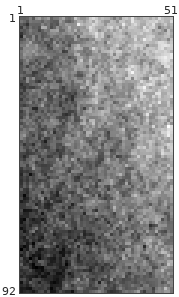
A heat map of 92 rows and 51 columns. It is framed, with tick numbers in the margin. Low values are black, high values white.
Odd rows or columns: none. Slope: up to the top right. Ninth with the lowest average: bottom left. Ninth with the highest average: top right. Stripes: none.
